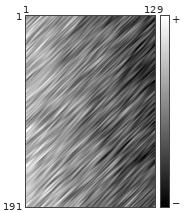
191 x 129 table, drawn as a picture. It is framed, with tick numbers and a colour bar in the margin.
Lone odd cells: none. Slope: up to the left. Odd rows or columns: none. Ninth with the highest average: bottom left. Grain: diagonal, up to the right.
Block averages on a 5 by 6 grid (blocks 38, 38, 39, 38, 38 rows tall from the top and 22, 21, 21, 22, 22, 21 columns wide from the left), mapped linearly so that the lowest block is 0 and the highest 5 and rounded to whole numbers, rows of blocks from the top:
5 4 3 2 1 0 | 5 4 3 2 1 0 | 4 4 3 2 2 1 | 5 4 3 2 1 1 | 5 4 3 2 1 1
